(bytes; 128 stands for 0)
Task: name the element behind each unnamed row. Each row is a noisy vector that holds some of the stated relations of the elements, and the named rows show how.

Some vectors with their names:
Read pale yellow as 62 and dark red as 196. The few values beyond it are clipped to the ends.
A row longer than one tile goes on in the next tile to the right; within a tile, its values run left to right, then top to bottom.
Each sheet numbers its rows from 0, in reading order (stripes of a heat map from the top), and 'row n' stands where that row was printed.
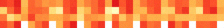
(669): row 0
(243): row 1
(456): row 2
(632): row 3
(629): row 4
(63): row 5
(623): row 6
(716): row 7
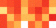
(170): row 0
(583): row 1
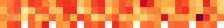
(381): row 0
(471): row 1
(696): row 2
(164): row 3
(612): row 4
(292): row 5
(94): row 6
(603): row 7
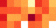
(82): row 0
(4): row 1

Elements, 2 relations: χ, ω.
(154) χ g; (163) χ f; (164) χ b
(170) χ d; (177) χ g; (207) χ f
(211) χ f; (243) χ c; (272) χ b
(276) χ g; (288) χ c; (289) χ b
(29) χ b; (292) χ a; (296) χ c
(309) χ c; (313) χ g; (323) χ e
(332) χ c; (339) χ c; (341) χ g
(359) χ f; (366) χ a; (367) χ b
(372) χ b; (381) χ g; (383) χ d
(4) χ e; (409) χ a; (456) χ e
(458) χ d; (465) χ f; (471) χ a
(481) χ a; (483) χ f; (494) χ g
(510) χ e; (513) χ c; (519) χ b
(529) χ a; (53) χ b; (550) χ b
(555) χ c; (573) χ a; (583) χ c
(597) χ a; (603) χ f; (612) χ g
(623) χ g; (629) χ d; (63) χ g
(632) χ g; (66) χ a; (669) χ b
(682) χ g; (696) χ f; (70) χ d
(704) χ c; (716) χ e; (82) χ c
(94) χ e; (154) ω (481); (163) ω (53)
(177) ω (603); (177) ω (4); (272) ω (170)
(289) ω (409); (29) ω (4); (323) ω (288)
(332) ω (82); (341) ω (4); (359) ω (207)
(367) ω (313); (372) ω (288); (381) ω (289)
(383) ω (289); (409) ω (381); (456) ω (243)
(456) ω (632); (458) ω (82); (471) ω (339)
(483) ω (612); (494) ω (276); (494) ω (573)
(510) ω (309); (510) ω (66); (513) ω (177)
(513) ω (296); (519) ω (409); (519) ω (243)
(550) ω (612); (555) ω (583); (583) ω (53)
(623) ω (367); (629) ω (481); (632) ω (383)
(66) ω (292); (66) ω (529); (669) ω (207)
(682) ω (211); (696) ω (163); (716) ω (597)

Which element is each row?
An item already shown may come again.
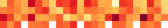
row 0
(296)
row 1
(207)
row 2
(669)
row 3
(309)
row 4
(4)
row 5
(603)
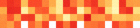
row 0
(163)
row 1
(366)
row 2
(372)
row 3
(211)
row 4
(323)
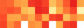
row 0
(339)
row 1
(696)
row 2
(289)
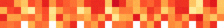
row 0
(211)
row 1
(383)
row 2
(409)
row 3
(696)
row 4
(66)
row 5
(555)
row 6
(163)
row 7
(29)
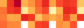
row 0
(53)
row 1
(289)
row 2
(163)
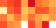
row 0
(70)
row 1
(332)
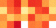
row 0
(519)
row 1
(465)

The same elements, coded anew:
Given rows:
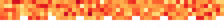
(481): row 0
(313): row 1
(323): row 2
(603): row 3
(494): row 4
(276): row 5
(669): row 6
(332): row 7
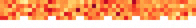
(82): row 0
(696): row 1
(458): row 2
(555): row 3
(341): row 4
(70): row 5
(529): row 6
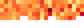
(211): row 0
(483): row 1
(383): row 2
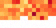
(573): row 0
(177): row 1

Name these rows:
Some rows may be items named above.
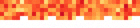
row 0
(289)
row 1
(296)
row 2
(513)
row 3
(465)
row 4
(4)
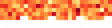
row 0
(372)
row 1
(243)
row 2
(483)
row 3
(456)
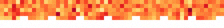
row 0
(4)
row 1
(211)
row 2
(53)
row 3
(519)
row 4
(339)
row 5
(465)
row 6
(483)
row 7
(704)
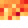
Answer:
(510)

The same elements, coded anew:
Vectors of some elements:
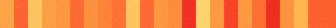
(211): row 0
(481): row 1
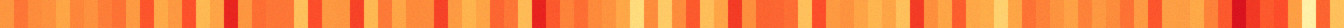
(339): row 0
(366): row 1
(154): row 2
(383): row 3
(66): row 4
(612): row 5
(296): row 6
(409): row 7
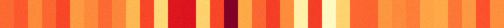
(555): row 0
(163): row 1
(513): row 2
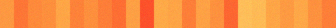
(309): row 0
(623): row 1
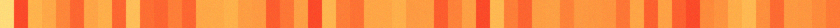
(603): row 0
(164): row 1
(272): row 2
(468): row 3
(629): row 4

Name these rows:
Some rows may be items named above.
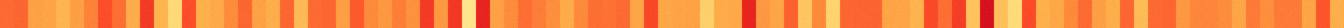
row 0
(372)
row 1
(603)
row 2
(359)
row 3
(288)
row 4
(483)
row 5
(669)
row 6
(603)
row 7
(243)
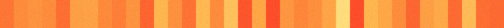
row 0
(456)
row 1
(82)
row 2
(603)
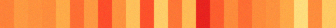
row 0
(519)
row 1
(383)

